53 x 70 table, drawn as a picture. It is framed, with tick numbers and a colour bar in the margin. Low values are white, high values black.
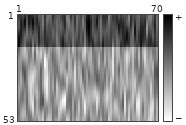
Grain: streaks running down. Seam: horizontal, 30% of the way down, the top part higher. Average level on the scale: 50%.
